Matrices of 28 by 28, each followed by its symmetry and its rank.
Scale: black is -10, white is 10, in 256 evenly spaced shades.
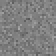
antisymmetric, full rank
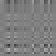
neither, rank one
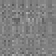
neither, rank three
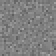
antisymmetric, full rank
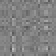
neither, rank three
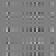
neither, rank one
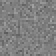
antisymmetric, full rank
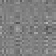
neither, rank three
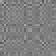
symmetric, rank three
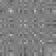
symmetric, rank three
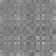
symmetric, rank three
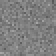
antisymmetric, full rank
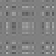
symmetric, rank one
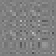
symmetric, rank three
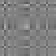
symmetric, rank one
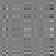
neither, rank one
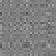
neither, rank three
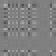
symmetric, rank one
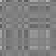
symmetric, rank one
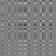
neither, rank one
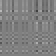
neither, rank one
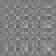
symmetric, rank three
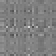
neither, rank three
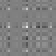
symmetric, rank one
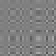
symmetric, rank one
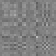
symmetric, rank three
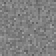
antisymmetric, full rank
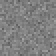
antisymmetric, full rank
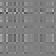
neither, rank one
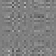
neither, rank three
